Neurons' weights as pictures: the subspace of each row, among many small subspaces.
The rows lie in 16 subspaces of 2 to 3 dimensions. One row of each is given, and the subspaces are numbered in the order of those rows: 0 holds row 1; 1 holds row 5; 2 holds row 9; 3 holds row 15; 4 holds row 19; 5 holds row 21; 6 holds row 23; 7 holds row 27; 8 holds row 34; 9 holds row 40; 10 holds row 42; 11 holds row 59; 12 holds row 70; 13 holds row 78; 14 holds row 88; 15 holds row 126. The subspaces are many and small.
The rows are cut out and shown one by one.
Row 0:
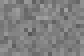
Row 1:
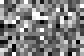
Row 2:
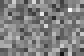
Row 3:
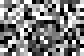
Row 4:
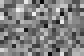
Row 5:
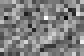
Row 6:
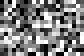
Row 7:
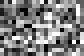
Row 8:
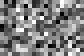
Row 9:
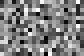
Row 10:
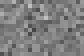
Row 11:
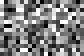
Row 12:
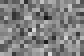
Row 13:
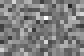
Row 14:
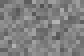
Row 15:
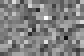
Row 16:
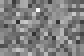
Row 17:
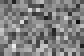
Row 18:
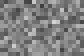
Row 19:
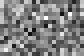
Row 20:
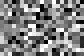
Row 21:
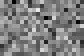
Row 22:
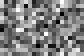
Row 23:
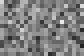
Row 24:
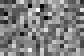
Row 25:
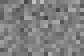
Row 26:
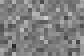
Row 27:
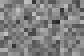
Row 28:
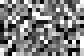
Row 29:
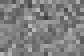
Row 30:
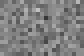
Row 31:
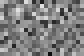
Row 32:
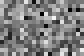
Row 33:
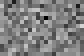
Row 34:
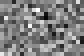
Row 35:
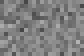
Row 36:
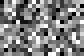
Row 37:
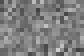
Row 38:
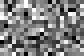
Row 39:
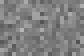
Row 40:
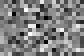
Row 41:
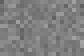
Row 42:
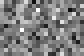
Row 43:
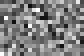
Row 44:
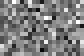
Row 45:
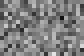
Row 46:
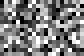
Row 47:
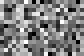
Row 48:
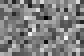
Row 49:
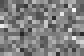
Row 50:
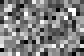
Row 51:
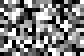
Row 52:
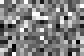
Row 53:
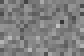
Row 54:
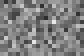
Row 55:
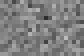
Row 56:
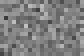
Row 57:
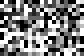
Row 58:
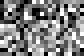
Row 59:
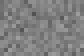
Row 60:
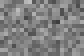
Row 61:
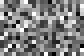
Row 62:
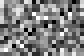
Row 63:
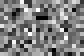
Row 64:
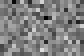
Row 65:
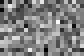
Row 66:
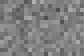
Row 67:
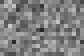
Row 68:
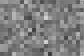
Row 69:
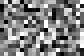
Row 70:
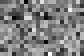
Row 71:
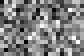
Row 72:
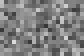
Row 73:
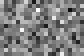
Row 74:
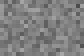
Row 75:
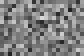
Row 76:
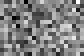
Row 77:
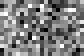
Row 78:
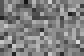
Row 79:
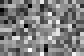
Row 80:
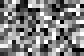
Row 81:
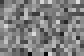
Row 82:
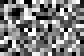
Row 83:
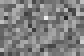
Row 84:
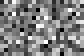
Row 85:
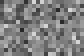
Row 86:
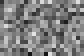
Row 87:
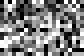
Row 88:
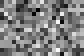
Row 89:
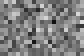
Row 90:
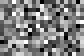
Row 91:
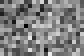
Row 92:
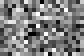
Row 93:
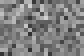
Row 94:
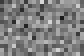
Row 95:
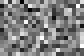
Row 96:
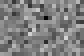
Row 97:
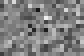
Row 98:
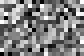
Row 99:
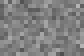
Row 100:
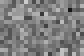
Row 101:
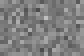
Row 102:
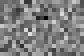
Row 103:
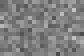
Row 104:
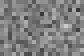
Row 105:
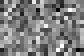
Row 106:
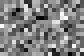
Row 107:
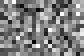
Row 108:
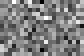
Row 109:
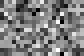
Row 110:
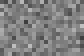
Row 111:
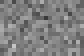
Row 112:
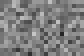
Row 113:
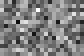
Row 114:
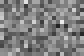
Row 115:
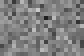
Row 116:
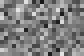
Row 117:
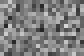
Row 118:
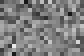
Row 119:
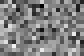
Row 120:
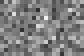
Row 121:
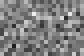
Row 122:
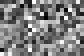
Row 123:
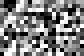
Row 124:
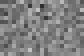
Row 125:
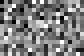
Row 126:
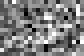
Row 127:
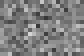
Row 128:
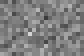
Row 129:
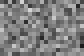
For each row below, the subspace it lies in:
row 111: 0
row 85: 10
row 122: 15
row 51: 4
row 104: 12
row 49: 6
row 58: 5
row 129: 13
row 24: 1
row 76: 12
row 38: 13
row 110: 13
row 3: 5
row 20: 9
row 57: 6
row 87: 1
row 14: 7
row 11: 2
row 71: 9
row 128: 12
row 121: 11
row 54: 7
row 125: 8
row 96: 3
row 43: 8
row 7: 15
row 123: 11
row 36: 10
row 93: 15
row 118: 13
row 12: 12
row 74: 13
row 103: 6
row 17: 11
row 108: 5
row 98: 1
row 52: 0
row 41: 6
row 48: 3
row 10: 15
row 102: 4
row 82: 14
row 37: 8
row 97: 15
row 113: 2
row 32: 12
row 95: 13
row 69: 13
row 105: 8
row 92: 9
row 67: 11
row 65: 1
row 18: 7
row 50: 1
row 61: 11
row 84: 9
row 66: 3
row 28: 0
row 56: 8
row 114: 6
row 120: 9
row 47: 10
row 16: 2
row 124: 1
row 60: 7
